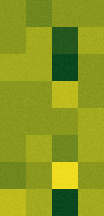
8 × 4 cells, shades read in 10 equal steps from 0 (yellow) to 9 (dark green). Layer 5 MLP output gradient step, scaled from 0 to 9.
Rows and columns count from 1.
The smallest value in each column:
2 3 0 3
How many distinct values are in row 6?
3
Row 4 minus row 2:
0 1 -6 1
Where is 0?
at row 7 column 3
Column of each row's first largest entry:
2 3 3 1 1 3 1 3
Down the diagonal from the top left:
4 3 9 4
